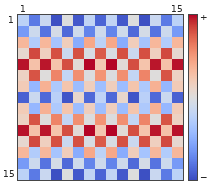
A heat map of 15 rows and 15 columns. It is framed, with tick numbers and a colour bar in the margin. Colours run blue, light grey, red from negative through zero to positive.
On average the colour sits 50% of the way up the scale. No single row or column stands out from its neighbours. It mirrors both left to right and top to bottom. Stripes running across repeat 2 times from top to bottom.
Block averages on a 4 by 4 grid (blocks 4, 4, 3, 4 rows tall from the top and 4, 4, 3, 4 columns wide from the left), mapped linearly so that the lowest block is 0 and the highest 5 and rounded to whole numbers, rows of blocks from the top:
1001
3223
5445
1001
